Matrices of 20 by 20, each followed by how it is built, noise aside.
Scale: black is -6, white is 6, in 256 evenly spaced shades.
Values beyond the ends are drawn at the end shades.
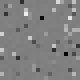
sparse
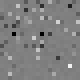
sparse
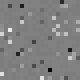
sparse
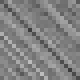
Toeplitz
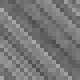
Toeplitz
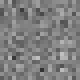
low rank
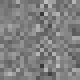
low rank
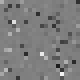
sparse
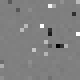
sparse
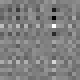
low rank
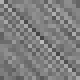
Toeplitz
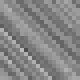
Toeplitz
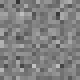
low rank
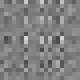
low rank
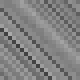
Toeplitz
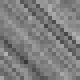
Toeplitz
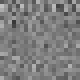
low rank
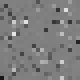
sparse
